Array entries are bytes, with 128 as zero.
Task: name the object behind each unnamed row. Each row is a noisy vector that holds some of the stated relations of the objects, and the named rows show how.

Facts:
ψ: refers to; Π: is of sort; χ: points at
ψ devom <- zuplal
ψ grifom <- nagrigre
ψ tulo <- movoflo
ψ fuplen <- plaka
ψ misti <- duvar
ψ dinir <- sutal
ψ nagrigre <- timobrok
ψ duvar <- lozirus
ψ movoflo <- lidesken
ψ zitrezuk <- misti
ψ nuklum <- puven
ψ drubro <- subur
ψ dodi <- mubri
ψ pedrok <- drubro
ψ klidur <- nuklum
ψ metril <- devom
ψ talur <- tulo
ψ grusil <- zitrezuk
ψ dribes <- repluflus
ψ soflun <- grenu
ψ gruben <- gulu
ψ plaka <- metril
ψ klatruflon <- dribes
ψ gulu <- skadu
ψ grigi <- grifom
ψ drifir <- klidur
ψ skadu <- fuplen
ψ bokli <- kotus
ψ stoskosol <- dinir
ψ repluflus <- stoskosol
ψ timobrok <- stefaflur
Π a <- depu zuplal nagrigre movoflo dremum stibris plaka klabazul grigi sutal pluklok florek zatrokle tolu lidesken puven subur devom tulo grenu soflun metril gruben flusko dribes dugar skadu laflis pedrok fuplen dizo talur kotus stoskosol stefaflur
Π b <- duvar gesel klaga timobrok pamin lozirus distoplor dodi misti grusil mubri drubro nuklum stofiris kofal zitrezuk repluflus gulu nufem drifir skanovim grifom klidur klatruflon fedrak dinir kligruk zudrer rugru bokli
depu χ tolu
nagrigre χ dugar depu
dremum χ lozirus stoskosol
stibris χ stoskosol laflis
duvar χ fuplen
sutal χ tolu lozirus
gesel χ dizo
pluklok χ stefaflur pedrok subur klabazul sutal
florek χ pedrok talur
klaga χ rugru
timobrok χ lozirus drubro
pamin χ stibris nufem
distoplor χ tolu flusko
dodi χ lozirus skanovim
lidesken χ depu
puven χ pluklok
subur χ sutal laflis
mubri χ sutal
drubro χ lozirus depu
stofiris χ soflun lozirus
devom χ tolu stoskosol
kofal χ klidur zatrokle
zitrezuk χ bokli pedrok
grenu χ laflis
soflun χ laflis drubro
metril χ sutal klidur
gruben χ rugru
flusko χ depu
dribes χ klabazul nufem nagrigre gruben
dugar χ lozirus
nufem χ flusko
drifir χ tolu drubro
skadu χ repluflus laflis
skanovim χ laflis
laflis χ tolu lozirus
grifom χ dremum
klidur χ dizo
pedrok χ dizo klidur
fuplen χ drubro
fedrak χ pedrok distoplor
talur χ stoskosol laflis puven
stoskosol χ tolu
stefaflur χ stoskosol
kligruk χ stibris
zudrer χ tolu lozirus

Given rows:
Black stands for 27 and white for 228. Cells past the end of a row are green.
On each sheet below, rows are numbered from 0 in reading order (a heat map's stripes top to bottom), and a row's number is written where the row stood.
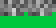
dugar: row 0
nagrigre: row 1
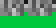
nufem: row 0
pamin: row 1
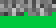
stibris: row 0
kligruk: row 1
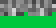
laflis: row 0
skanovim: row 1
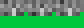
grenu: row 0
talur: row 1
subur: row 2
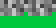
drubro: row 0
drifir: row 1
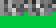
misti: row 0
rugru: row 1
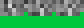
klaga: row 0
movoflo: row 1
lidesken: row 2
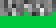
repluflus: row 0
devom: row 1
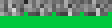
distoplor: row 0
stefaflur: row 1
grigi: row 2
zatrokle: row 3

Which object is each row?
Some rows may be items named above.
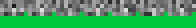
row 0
stoskosol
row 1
depu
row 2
grifom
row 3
flusko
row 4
lozirus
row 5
pluklok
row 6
duvar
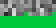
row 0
fuplen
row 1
zudrer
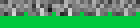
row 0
soflun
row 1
klidur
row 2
fuplen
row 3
nagrigre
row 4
nagrigre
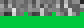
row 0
metril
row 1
florek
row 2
gulu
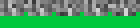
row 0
drifir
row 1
mubri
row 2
florek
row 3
zitrezuk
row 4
skadu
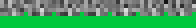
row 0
timobrok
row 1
tolu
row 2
dribes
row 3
puven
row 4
sutal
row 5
nufem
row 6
klatruflon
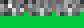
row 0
gruben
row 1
subur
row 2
depu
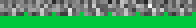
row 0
stibris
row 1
flusko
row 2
zuplal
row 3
gulu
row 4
drubro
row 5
gruben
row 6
dremum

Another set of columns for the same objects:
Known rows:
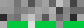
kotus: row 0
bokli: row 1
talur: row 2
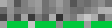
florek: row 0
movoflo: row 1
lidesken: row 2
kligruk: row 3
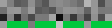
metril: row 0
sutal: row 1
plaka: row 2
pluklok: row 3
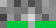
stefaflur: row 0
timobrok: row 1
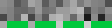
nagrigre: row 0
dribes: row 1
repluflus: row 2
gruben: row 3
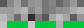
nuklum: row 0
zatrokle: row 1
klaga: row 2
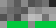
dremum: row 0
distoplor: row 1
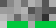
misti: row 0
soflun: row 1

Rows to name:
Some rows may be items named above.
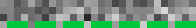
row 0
nagrigre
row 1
laflis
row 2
klidur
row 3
dizo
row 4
zudrer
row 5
gulu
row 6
zitrezuk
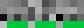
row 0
plaka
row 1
pedrok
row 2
zuplal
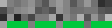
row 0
skadu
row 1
sutal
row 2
lidesken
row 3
stoskosol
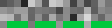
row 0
distoplor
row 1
grenu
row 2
talur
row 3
drubro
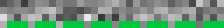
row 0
drifir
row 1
klidur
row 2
dugar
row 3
skanovim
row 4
puven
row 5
mubri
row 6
nufem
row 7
subur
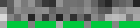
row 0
drubro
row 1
devom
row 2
fuplen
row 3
depu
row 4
distoplor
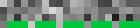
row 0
stibris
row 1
gulu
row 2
lozirus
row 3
flusko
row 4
metril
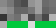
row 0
tolu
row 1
grigi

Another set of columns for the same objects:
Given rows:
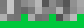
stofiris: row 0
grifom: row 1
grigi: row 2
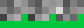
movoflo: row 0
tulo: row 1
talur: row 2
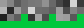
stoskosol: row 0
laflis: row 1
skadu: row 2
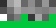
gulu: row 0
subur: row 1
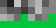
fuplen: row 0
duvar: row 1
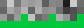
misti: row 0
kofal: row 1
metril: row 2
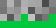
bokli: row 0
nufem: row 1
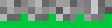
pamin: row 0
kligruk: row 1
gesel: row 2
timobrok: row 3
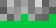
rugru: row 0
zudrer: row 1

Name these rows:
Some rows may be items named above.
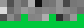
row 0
talur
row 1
pedrok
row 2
dribes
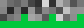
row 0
depu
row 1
skadu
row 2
klidur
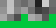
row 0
skanovim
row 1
metril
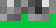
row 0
zudrer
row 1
plaka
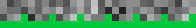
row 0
nagrigre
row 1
stefaflur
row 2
grigi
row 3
drubro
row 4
tolu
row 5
dugar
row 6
dizo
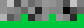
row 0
drifir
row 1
tolu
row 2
devom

